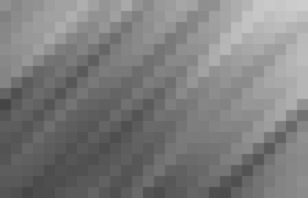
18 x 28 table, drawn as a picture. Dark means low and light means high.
Ninth with the highest average: top right. Mirror symmetry: none. Odd rows or columns: none. Calmest part: bottom left. Average level on the scale: 50%. Grain: diagonal, up to the right. Slope: up to the top right. Ninth with the lowest average: bottom left.
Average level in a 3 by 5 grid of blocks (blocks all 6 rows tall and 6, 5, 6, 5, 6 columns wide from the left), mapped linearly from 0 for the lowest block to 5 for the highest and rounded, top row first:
3 3 3 4 5
1 1 1 3 4
0 0 1 1 2
